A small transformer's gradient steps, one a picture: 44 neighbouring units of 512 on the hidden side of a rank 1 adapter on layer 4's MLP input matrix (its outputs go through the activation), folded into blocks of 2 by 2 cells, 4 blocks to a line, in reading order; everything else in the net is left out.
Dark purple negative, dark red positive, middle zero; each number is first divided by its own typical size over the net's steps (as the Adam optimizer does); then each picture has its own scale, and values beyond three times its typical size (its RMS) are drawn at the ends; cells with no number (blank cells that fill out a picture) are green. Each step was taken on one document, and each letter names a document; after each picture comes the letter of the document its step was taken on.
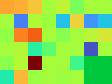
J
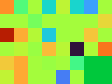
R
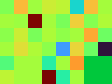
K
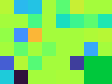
J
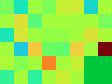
R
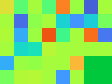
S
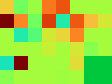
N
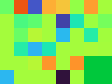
S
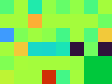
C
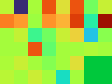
N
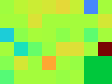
R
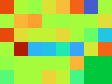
K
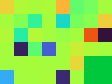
S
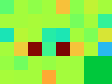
C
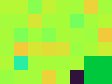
C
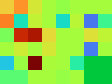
J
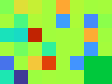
J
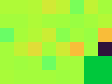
C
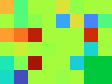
J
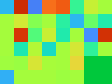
S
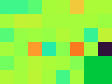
R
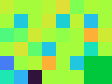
J
